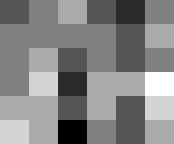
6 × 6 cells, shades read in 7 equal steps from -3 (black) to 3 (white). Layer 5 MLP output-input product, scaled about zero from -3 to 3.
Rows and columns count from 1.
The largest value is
3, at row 4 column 6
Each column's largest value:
2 2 1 1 1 3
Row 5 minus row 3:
1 0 0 1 0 2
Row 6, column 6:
1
